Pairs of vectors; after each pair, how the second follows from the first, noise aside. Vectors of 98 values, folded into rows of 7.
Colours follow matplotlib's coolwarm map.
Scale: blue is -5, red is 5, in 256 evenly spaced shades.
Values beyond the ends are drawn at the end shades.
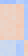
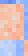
scaled up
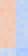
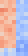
scaled up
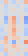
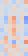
copied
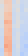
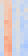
copied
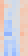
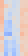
copied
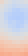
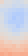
copied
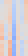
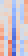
scaled up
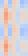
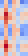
scaled up
